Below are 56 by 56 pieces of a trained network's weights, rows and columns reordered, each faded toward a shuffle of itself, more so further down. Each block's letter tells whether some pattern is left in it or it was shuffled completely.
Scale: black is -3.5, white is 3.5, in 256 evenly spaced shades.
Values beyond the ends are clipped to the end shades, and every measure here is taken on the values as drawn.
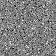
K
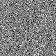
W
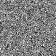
W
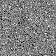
K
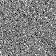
W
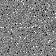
W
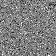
K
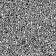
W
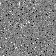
K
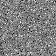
K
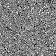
W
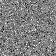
W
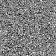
W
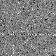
W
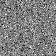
K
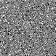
K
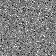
K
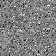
W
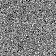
K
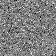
W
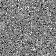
K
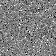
K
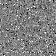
W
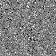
W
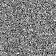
W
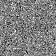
K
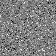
K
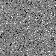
K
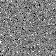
K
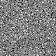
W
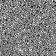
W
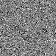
K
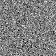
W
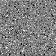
W
